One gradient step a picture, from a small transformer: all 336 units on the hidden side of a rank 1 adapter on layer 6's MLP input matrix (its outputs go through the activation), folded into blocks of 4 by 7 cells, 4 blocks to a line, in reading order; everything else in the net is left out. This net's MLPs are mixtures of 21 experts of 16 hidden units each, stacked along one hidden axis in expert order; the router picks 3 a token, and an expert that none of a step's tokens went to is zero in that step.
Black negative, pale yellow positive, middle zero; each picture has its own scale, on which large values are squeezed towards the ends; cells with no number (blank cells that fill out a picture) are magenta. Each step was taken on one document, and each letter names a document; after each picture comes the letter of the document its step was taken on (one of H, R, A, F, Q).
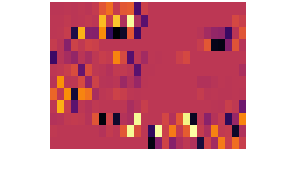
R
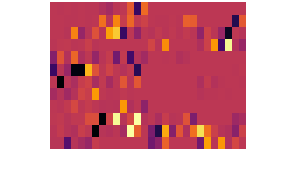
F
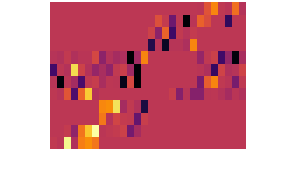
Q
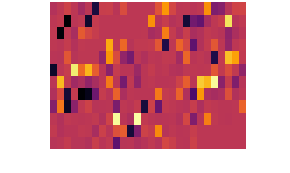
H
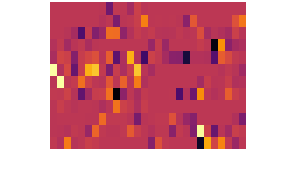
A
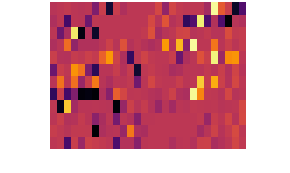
H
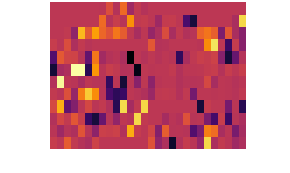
F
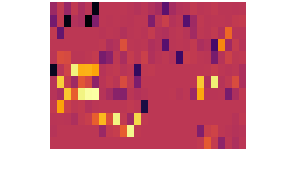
H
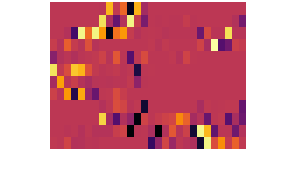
R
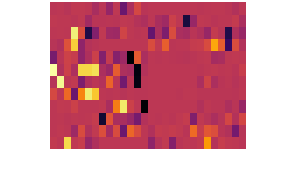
F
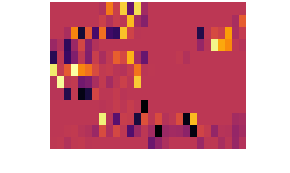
R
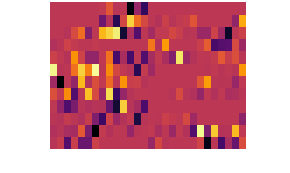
A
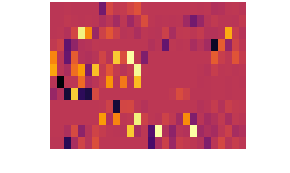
R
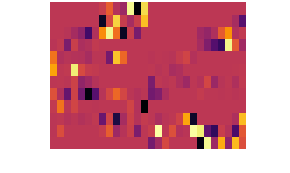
R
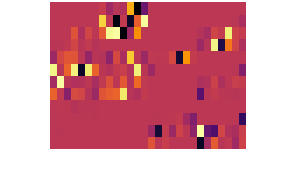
A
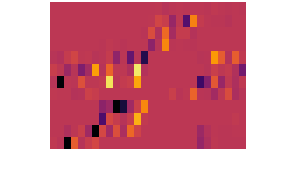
Q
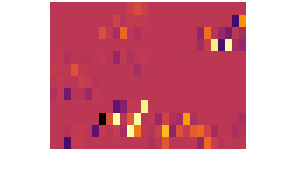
F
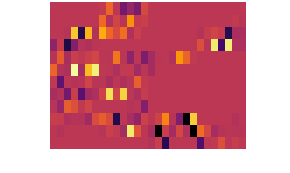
R
